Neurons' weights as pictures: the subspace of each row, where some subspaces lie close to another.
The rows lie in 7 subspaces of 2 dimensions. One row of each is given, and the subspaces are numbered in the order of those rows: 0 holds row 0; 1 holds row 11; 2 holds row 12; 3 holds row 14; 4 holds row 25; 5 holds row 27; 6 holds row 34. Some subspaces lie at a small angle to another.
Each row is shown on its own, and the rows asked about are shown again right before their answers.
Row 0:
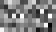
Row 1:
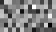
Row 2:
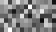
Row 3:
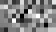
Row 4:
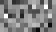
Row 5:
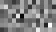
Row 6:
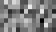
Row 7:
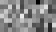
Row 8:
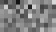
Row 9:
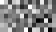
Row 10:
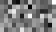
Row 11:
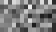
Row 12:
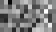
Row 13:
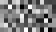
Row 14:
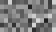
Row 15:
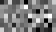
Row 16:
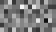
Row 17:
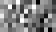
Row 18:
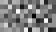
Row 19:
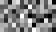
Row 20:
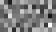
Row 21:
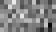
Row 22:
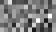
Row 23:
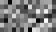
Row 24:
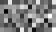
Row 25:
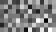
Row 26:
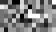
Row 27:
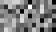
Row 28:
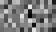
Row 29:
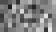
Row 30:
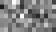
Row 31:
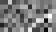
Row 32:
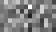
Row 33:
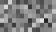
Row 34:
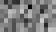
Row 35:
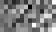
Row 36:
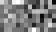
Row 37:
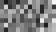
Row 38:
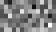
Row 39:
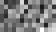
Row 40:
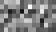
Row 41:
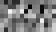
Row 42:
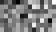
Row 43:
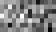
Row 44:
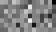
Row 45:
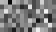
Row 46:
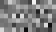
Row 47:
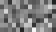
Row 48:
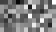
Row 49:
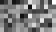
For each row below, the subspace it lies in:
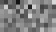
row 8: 5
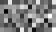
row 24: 3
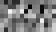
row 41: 6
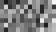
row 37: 5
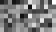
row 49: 5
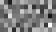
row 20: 1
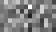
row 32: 6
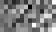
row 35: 1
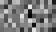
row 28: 3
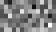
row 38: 1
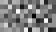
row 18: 4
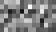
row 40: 6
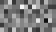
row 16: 4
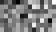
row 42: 5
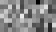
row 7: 2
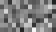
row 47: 3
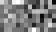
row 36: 5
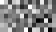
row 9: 4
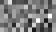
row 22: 3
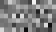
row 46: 0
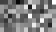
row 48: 5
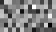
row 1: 1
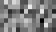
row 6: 6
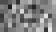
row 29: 4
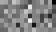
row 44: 1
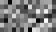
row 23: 2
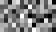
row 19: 3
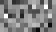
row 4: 5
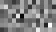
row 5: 0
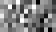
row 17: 4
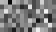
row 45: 2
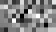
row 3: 0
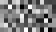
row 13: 4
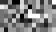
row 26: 0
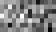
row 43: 2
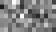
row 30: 0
